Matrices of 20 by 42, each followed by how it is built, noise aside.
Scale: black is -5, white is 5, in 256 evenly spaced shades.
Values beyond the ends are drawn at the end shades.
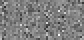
uneven columns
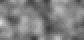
smooth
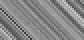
Toeplitz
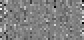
uneven columns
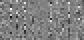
uneven columns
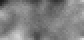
smooth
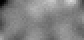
smooth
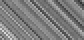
Toeplitz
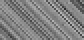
Toeplitz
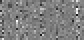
uneven columns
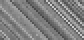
Toeplitz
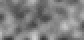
smooth
